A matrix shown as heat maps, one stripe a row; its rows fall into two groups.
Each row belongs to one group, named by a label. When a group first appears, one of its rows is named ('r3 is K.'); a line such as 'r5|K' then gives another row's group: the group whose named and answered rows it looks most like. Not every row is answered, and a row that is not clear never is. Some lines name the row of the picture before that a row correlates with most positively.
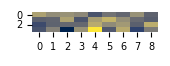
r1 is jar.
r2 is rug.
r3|rug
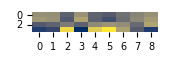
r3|jar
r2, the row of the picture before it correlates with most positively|2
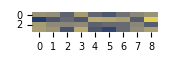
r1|rug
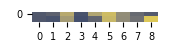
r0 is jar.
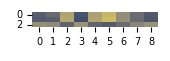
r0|jar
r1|jar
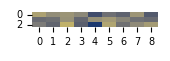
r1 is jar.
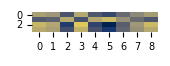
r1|jar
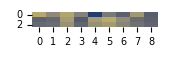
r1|jar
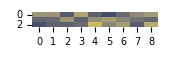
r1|jar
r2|rug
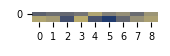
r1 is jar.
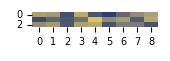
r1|rug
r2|rug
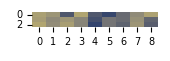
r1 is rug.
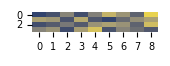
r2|rug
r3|rug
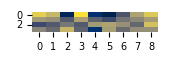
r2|rug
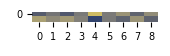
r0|rug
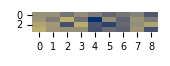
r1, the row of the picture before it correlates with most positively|1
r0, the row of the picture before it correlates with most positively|1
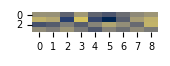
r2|rug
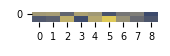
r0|rug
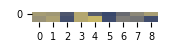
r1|rug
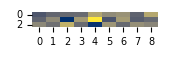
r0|rug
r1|rug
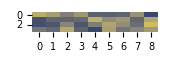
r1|rug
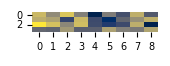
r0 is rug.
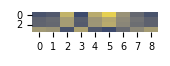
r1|jar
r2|jar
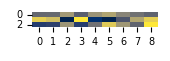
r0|jar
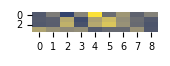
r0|rug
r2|jar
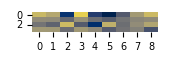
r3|rug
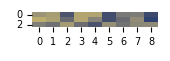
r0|rug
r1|rug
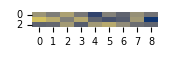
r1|rug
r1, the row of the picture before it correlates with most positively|1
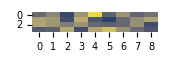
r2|rug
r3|jar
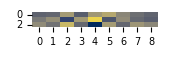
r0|jar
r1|rug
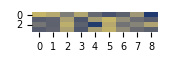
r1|jar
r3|jar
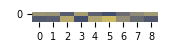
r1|jar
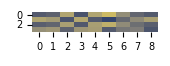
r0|jar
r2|jar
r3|rug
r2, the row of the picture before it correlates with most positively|1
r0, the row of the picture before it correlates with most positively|1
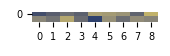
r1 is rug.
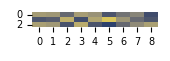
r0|rug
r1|jar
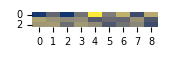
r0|rug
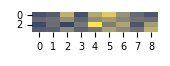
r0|jar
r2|rug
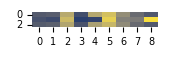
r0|jar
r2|jar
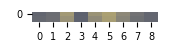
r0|jar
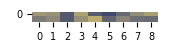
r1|rug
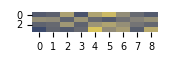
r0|jar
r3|rug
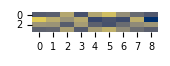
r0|jar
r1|rug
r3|jar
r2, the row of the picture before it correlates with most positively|1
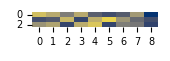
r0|rug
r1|jar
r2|rug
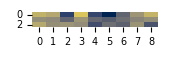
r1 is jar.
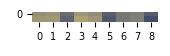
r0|rug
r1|rug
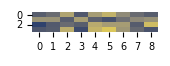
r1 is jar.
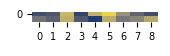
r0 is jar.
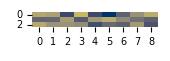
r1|jar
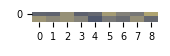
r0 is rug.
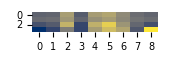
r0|jar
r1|jar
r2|jar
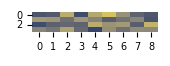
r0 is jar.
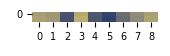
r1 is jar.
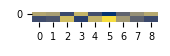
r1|jar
